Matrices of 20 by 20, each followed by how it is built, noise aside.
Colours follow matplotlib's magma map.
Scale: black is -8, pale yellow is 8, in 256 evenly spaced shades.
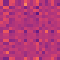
low rank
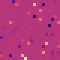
sparse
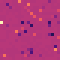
sparse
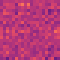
low rank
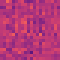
low rank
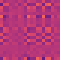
low rank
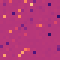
sparse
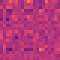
low rank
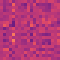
low rank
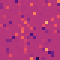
sparse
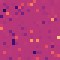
sparse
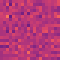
low rank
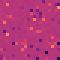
sparse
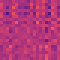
low rank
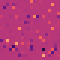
sparse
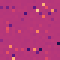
sparse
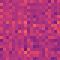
low rank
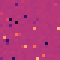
sparse
